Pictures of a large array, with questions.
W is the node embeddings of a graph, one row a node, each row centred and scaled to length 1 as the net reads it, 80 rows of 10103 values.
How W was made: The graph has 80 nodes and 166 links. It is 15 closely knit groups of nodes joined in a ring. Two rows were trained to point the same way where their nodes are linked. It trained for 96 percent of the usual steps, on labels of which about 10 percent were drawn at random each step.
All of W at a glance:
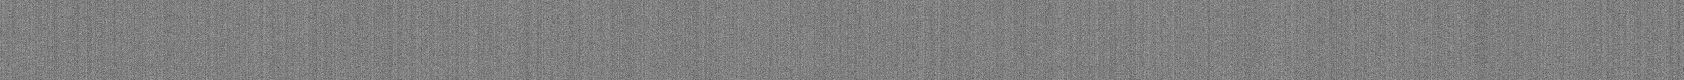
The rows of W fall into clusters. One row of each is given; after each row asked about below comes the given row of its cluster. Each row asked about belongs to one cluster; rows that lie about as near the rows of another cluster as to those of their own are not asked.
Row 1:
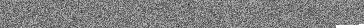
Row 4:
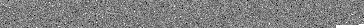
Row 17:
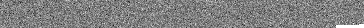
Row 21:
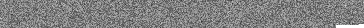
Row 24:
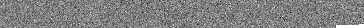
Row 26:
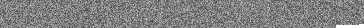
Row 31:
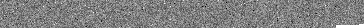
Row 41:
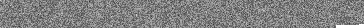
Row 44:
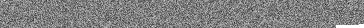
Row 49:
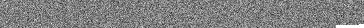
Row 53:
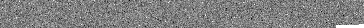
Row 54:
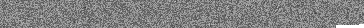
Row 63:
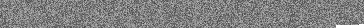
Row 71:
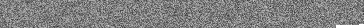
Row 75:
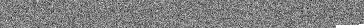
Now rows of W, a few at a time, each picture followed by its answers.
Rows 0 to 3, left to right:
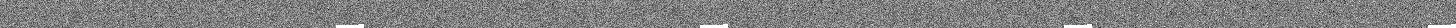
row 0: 21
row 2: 41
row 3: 75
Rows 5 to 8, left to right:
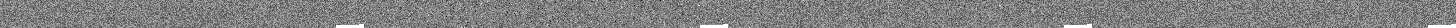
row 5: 31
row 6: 26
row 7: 75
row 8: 31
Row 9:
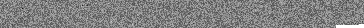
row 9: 1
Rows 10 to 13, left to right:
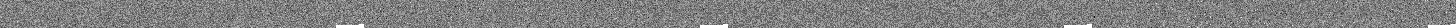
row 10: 24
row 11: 63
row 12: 1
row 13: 44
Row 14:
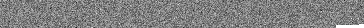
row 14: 63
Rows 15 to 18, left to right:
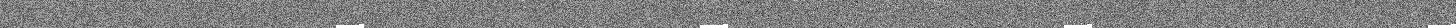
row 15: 54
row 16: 21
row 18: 41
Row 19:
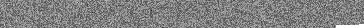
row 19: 75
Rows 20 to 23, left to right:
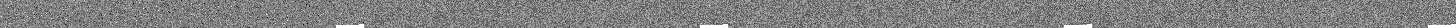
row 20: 4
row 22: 75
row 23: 21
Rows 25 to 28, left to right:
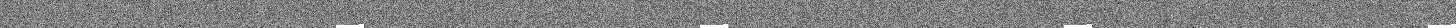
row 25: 44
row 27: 21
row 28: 24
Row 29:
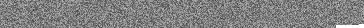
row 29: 4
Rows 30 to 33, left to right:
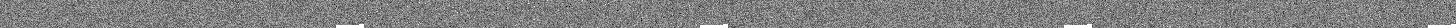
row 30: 71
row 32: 54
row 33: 49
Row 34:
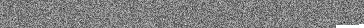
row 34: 17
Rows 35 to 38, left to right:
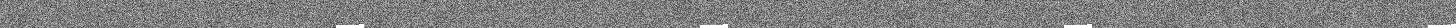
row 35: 53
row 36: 21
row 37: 24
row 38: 75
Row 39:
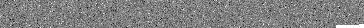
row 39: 53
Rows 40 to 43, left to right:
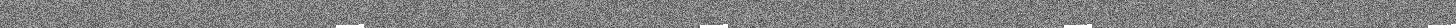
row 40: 4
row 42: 63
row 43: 17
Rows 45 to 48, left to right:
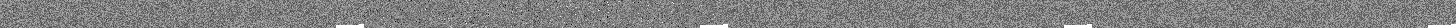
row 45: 4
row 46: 31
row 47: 24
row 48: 31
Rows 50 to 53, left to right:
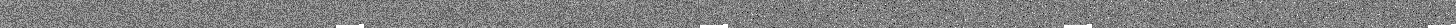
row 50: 4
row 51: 54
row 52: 26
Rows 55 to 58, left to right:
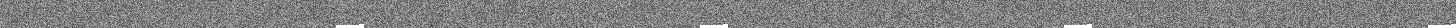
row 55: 21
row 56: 24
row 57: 26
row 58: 63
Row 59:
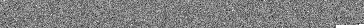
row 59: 41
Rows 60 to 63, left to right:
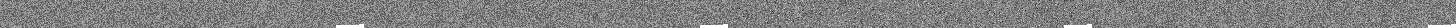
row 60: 31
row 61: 24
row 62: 49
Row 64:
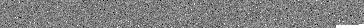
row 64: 4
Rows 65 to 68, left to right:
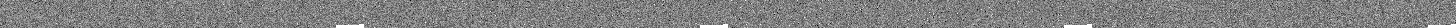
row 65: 63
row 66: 41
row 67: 44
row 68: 49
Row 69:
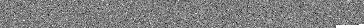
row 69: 71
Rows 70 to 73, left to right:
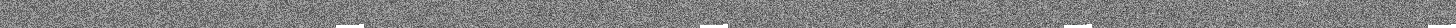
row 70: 31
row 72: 1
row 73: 41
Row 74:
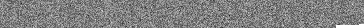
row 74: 17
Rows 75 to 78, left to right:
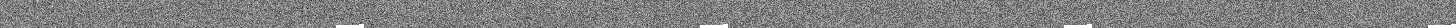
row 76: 53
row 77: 1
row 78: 71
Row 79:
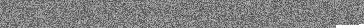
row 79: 54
